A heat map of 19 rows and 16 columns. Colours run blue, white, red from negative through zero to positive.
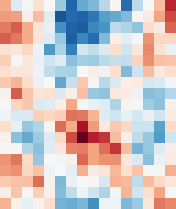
The histogram is bell-shaped. On average the colour sits 50% of the way up the scale. There are no regular stripes. The ninth with the lowest average is the top middle.
